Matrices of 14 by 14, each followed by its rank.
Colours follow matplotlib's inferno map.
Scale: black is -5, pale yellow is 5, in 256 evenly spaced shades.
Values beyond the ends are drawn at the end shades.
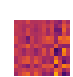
two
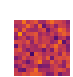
full rank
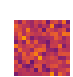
full rank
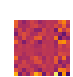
two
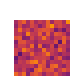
full rank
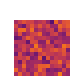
full rank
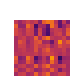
two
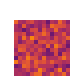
full rank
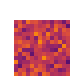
full rank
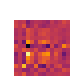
two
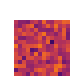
full rank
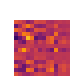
two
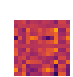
two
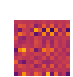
two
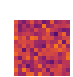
full rank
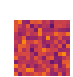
full rank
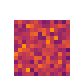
full rank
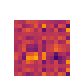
two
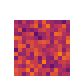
full rank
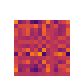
two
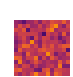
full rank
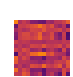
two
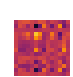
two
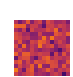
full rank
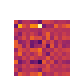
two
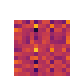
two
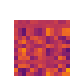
two
